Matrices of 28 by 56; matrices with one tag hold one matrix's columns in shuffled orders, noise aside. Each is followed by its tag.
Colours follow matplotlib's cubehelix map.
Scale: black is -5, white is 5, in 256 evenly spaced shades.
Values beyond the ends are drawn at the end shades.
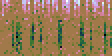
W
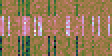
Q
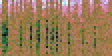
W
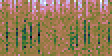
W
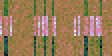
Q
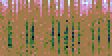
W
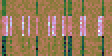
Q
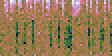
W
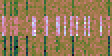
Q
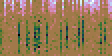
W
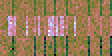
Q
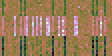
Q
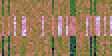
Q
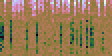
W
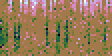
W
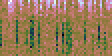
W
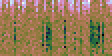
W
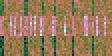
Q
